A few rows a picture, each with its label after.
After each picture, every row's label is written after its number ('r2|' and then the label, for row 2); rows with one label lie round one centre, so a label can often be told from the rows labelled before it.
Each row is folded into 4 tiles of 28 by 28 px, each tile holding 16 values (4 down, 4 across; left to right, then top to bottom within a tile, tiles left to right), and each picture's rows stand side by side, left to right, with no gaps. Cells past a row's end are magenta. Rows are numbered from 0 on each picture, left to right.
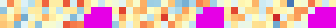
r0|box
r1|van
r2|van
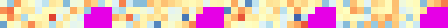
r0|van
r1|box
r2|box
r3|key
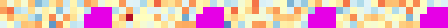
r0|van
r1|box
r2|van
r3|box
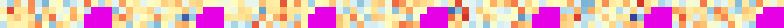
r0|van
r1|box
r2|key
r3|box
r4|box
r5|box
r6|van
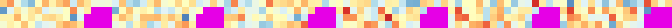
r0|box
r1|box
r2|box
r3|van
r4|van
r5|van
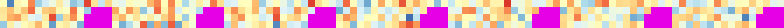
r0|van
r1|key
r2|van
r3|box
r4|key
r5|box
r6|box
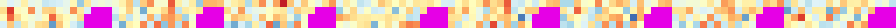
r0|van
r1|key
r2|key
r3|box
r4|key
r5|key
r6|key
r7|box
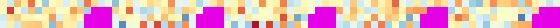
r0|van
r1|key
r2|key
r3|key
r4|box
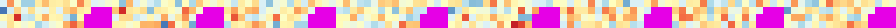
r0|box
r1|van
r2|van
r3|box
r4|box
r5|van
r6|van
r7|box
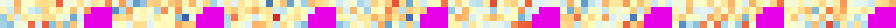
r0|key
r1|box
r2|van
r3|key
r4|box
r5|box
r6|key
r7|key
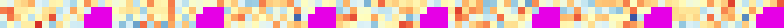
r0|van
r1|key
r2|box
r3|box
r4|van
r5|box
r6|key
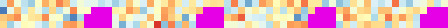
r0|box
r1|key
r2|box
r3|van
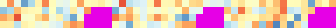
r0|box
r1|box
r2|key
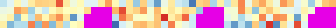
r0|key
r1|van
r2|key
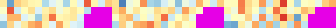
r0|van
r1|van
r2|key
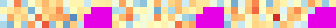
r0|key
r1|box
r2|van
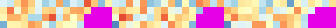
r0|van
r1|van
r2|van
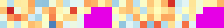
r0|van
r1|key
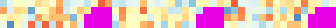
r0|key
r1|van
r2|box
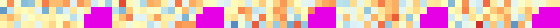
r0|box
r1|box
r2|key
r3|key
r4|key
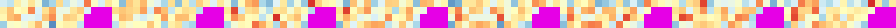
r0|van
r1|van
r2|van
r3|van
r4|van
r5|van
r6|van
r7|van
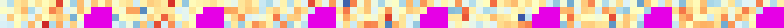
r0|key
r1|key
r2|van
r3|van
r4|box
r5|van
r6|van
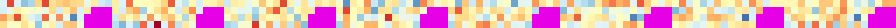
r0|box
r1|key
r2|key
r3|van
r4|van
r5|box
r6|box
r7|key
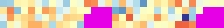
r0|van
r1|box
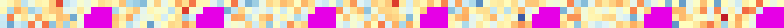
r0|key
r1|box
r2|box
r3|key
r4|box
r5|box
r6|van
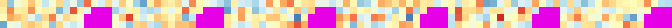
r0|van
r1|box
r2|box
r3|box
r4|van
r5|box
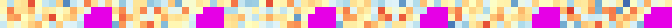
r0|van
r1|van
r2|box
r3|van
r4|van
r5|van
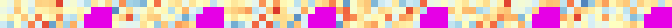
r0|key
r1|box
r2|key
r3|van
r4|key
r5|box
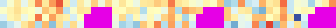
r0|key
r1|key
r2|key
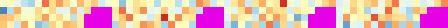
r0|box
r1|van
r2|key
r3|key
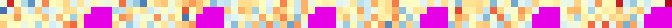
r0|box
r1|box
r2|key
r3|key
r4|van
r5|key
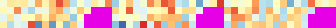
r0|key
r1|key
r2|van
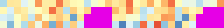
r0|key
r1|key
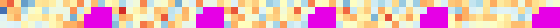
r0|box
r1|van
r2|van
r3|van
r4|box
